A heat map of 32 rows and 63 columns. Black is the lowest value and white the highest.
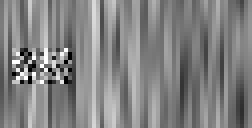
The middle left is the roughest part. On average the colour sits 50% of the way up the scale. Streaks run downward. In the middle left lies a patch that is rougher than the rest.
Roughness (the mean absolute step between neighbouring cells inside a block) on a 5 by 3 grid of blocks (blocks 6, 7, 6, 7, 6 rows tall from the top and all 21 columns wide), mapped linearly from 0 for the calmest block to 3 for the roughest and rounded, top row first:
0 0 0 | 1 0 0 | 3 0 0 | 1 0 0 | 0 0 0
